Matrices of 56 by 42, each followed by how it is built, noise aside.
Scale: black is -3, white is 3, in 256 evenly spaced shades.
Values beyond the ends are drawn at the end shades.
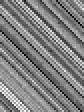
Toeplitz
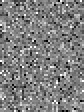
noise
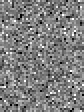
noise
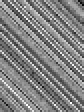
Toeplitz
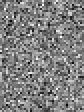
noise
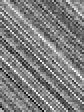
Toeplitz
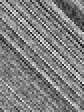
Toeplitz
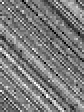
Toeplitz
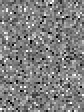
noise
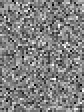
noise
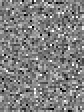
noise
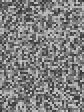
noise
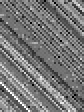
Toeplitz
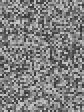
noise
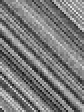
Toeplitz
